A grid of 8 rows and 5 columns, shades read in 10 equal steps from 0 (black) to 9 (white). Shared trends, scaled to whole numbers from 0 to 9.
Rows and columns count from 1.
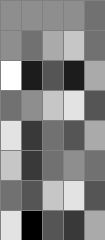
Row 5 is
8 2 4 3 6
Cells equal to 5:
7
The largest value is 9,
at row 3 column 1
